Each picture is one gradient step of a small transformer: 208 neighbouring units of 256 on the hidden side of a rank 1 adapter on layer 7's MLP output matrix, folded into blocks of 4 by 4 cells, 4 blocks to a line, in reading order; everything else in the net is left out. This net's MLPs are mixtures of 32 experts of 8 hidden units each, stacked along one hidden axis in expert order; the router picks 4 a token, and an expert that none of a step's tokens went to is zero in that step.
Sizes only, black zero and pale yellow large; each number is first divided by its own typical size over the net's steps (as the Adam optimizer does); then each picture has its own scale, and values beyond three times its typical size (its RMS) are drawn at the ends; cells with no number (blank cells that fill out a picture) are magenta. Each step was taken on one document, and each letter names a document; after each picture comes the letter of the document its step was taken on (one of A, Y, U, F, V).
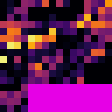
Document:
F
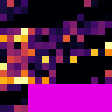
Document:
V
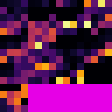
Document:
F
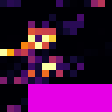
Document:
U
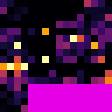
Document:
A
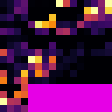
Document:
F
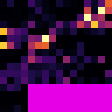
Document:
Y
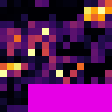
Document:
A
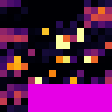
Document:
A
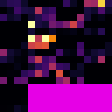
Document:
U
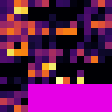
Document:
F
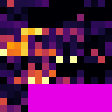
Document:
V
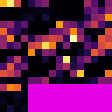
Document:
A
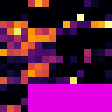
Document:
V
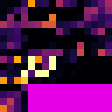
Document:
F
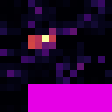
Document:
Y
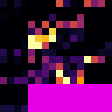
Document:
U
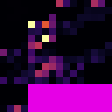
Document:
U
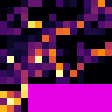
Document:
F
